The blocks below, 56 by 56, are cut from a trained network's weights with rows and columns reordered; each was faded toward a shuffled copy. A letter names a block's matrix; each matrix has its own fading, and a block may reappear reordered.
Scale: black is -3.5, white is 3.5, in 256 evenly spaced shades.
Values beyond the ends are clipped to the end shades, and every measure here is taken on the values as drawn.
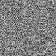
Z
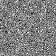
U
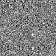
U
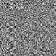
Z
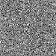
U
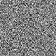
Z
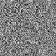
Z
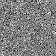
U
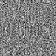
Z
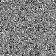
U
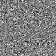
U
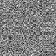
Z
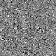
U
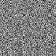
Z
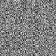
Z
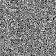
U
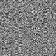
Z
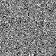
U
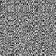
Z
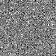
U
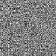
Z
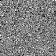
U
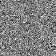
U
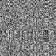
Z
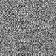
Z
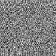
Z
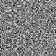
Z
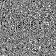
U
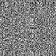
Z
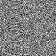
Z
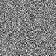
Z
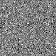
U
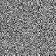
Z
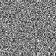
Z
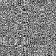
Z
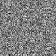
Z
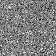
U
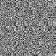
Z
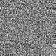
Z
